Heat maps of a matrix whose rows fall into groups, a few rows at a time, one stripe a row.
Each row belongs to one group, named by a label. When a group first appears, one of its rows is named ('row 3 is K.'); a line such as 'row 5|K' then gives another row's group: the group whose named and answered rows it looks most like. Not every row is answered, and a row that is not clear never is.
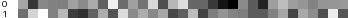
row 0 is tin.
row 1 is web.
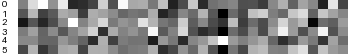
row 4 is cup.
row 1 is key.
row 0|web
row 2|key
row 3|tin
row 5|key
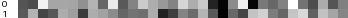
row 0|tin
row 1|key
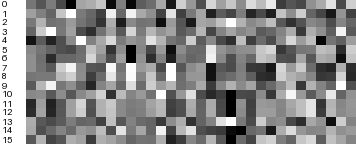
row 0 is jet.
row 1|web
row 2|cup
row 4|key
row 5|jet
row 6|jet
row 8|web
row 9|web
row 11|key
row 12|key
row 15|key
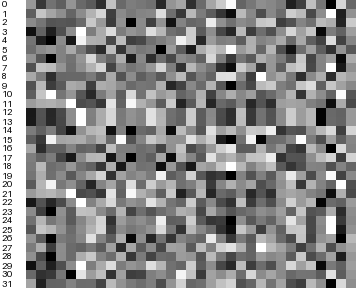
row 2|jet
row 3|key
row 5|cup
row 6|jet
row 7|tin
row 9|key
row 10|web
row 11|web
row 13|key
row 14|jet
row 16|cup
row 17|jet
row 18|cup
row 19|tin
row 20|web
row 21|web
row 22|key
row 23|jet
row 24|tin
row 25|tin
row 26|jet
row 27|cup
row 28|jet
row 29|key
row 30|jet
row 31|cup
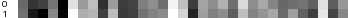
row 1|jet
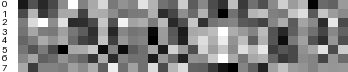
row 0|key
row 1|key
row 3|cup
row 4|cup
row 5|jet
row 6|cup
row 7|tin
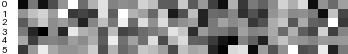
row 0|key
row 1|web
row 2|web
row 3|jet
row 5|tin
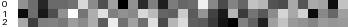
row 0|jet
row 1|key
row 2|tin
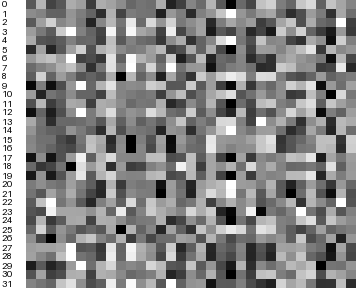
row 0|key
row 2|web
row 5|key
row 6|web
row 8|cup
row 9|key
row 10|cup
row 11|key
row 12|key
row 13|cup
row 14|cup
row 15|jet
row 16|jet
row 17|key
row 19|key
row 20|cup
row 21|cup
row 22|web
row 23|tin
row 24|key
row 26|jet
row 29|key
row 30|key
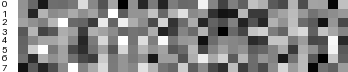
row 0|jet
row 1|tin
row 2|web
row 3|key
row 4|web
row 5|web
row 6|cup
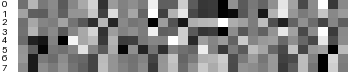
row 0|tin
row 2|cup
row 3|tin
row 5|jet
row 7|cup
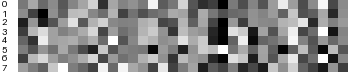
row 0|tin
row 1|jet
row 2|key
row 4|tin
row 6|tin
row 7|web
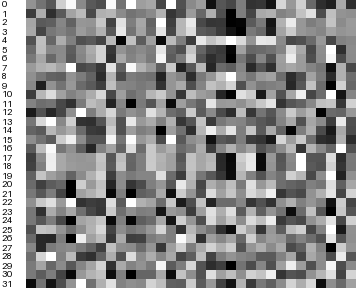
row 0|web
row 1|key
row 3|tin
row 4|cup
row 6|tin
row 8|cup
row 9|cup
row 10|tin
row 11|jet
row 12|key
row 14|cup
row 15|web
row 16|web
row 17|tin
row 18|tin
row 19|tin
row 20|jet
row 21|jet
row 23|cup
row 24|jet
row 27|cup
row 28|web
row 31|key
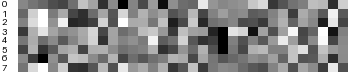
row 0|jet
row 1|web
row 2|web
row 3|tin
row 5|key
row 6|jet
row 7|web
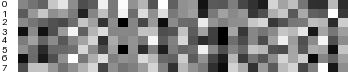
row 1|web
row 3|key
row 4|tin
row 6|key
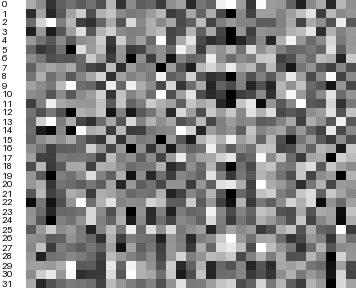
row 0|cup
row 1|key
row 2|web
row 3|key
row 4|tin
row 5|jet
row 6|jet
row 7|cup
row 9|web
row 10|tin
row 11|tin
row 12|jet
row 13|web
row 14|jet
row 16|jet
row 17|cup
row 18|key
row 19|jet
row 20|cup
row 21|key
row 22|key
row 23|jet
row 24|jet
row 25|web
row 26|cup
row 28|cup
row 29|web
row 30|web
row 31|cup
